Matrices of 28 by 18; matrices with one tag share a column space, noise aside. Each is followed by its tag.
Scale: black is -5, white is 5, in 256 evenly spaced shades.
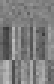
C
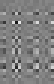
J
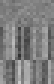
C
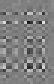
J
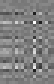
J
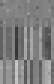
C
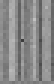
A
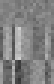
C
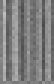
A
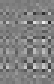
J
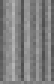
A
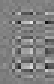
J
